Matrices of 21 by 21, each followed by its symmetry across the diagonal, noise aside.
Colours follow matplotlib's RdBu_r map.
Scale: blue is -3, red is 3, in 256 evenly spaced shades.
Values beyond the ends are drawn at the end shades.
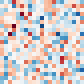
neither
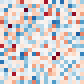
symmetric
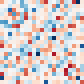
symmetric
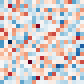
neither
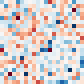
symmetric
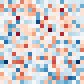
neither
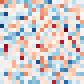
neither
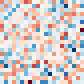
symmetric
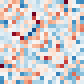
symmetric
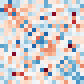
symmetric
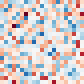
symmetric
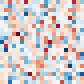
neither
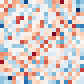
symmetric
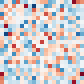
symmetric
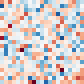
neither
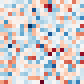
neither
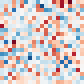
neither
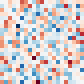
neither
